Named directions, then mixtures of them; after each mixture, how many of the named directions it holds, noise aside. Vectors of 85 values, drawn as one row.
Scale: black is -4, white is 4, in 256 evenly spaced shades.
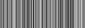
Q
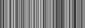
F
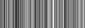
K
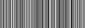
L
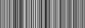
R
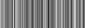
three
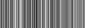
one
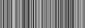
one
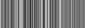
two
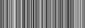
one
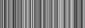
three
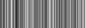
three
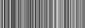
three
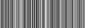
one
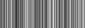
two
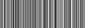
two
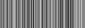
one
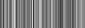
two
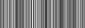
three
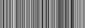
two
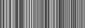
three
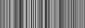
two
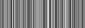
three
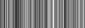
one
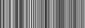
three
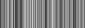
three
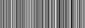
one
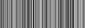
one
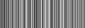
two
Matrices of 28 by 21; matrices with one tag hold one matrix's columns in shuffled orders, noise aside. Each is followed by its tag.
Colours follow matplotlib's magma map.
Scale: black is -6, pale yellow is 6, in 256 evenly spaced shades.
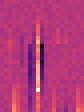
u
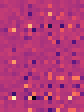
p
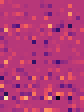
p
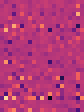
p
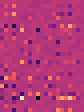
p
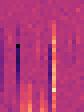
u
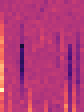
u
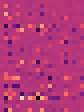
p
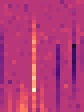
u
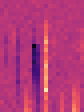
u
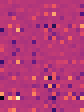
p
